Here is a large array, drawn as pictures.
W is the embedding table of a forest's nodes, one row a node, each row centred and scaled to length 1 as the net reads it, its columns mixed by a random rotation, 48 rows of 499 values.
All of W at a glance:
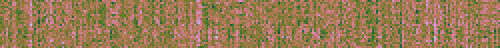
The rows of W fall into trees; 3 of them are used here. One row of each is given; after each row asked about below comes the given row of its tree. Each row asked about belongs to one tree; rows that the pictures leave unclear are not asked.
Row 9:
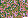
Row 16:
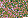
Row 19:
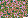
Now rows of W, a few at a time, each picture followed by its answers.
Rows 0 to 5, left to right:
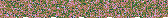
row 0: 16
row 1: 16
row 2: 19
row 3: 9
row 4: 16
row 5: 9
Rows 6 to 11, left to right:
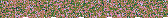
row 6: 9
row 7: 16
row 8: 16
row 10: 16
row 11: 16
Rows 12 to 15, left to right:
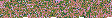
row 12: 16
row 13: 16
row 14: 19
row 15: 9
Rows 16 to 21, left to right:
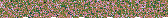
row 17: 9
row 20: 16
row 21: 16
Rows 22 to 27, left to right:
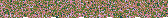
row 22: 16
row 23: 16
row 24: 9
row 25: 9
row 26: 19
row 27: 16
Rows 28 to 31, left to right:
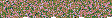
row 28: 9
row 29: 19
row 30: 19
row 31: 19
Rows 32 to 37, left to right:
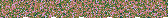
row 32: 19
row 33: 19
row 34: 19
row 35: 16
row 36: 19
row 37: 19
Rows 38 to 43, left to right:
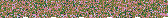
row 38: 19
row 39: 16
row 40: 16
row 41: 16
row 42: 19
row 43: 9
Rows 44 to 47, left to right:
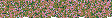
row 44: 16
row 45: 19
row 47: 19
